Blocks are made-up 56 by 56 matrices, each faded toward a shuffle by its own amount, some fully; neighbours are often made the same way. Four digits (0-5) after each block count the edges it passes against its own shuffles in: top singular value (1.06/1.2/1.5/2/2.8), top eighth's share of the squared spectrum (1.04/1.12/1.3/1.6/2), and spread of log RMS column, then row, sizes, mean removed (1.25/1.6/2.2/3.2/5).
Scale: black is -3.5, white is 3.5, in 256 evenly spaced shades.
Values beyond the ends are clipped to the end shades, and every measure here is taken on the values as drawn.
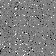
2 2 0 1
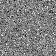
0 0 0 0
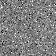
0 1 0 0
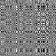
4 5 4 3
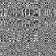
4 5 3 3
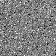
1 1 0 0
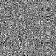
3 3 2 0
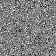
0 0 0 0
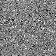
0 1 0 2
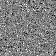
0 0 0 0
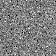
0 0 0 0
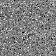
0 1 0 2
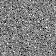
0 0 0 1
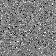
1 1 0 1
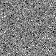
0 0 0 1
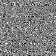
1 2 0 3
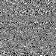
1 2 0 3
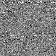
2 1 0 2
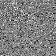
1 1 0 2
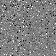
2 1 0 0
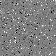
0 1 0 0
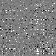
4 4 1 2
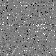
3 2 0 1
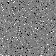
2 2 0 1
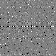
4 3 1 1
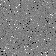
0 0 0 0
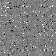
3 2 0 0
